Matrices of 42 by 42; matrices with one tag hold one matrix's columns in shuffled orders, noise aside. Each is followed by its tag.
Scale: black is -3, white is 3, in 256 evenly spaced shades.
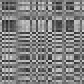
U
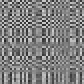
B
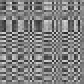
U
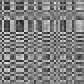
U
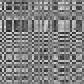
U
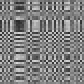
U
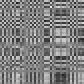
B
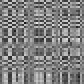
B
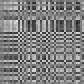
U
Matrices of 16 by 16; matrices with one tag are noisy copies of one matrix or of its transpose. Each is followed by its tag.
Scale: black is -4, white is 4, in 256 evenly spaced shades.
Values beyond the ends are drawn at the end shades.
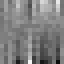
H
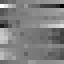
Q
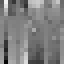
Q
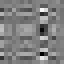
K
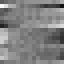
Q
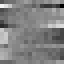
Q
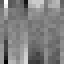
Q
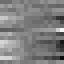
H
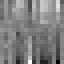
H
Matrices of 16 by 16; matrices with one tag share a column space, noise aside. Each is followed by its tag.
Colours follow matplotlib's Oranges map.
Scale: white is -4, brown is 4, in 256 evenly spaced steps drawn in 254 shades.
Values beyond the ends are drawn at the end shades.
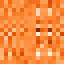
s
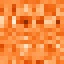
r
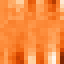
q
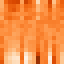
q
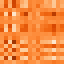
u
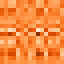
s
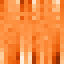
q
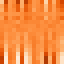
q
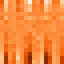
q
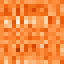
r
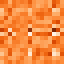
s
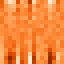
q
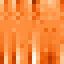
q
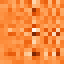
s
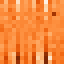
q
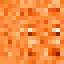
s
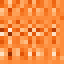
s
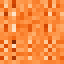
u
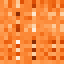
u
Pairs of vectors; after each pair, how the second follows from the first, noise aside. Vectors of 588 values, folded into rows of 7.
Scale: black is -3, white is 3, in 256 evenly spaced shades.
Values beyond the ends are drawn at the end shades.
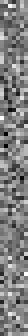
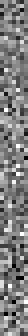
wrapped around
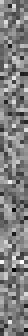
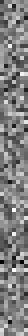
negated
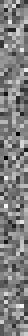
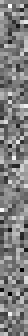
wrapped around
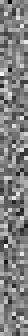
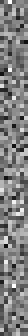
negated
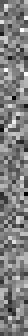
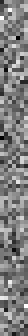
wrapped around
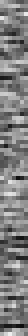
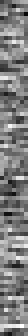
negated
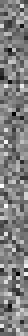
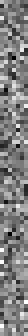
wrapped around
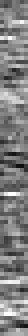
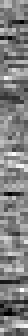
negated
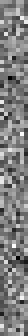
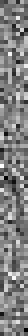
wrapped around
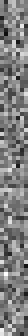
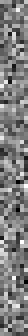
wrapped around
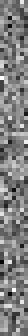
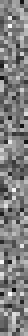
negated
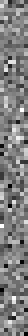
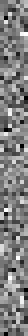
wrapped around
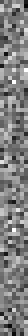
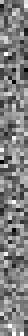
negated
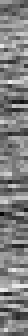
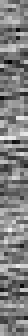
wrapped around
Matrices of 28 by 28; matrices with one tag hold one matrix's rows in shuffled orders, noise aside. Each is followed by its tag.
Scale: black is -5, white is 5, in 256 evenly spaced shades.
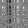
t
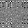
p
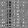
t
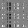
t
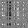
t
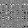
p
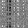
t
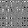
p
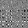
p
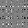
p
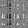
t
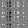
t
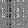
t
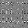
p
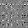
p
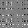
p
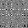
p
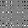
p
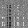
t
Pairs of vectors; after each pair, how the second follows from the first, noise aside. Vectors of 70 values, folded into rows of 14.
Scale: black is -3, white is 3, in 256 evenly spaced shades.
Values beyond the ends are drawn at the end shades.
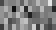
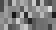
wrapped around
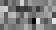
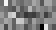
wrapped around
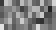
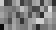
negated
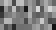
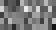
sign-scrambled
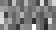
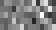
shuffled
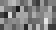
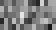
wrapped around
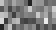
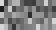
wrapped around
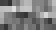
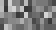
sign-scrambled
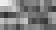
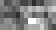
wrapped around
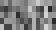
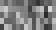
negated
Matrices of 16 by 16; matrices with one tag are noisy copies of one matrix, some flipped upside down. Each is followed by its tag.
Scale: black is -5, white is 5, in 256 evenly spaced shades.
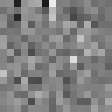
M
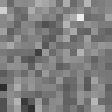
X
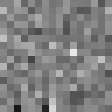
M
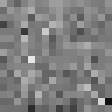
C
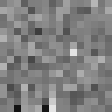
M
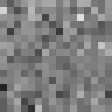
X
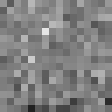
C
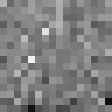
C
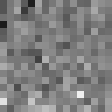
X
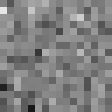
X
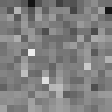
C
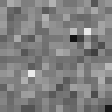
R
